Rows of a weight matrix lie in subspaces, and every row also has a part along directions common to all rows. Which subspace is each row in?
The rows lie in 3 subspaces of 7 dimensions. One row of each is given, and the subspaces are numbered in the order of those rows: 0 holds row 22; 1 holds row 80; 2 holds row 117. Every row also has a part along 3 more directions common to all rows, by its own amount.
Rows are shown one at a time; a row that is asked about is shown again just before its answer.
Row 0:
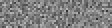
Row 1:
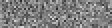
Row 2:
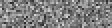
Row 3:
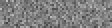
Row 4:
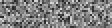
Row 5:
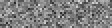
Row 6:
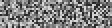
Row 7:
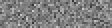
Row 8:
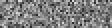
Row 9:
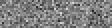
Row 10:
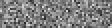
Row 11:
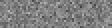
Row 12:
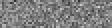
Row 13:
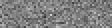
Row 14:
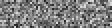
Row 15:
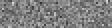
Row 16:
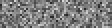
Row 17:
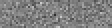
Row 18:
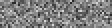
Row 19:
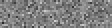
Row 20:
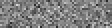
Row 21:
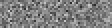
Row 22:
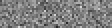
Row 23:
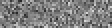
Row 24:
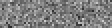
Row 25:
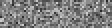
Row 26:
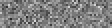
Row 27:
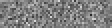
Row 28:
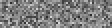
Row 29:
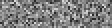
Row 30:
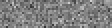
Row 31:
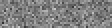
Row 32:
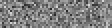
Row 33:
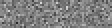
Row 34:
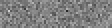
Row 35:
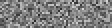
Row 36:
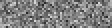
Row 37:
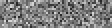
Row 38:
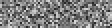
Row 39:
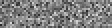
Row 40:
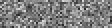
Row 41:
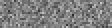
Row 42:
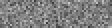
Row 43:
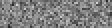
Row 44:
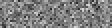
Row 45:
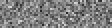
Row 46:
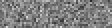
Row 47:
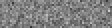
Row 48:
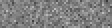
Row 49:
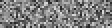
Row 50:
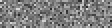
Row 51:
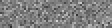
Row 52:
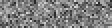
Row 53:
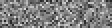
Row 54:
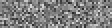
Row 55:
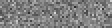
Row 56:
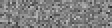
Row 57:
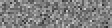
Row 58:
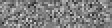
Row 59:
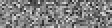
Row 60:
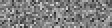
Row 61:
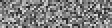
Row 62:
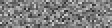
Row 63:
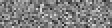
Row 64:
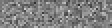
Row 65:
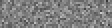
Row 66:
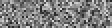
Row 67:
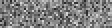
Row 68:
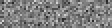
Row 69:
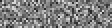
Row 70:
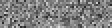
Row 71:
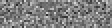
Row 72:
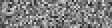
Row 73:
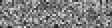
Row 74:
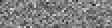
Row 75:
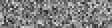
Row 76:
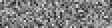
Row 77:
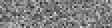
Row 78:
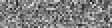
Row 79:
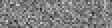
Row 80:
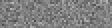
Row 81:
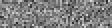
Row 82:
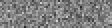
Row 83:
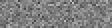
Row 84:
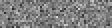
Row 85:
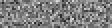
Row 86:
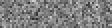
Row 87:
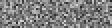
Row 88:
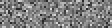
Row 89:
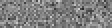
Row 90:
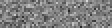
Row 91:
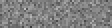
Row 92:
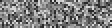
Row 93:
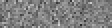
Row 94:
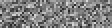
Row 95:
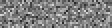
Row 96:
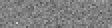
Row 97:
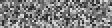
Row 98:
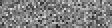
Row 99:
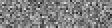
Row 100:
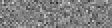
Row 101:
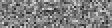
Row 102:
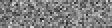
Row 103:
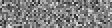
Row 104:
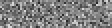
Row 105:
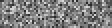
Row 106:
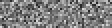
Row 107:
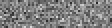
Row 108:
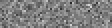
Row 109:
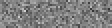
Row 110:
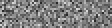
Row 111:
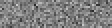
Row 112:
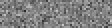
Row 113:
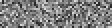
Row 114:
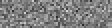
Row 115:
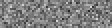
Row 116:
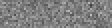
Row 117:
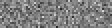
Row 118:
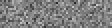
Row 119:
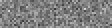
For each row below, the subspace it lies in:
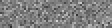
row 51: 0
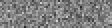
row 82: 2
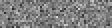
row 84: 1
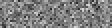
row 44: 2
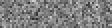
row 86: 2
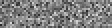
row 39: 0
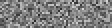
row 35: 2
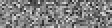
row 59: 2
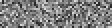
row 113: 0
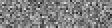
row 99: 2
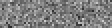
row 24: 0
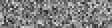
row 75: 1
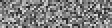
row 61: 2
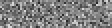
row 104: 0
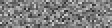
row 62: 0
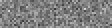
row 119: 2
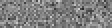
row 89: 0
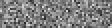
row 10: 2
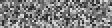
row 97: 1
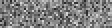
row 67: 0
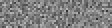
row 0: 2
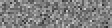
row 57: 2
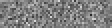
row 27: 2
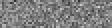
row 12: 2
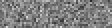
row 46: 1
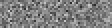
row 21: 2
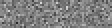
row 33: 0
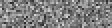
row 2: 2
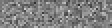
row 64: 2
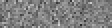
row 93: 1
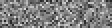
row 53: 1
